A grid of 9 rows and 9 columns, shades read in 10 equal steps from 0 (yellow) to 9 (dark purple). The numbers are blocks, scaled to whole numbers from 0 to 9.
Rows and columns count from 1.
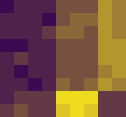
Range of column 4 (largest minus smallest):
2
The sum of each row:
58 56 54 58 55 58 56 43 43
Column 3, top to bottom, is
8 8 8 8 8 8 9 7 7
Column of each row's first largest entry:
1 4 1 1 1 2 3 1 1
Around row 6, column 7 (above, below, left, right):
6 5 6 4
